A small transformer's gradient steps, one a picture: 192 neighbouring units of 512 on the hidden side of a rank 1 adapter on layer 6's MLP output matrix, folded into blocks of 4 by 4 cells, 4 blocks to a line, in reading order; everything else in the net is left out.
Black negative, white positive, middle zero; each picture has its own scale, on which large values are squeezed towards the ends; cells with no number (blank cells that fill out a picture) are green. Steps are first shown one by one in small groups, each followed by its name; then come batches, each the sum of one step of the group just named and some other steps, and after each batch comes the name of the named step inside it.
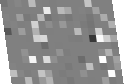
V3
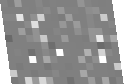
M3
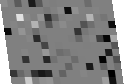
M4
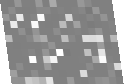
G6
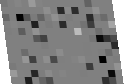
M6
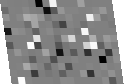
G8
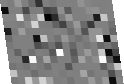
M3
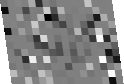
V3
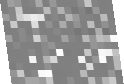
G6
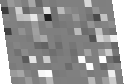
V3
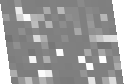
M3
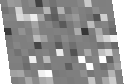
M3
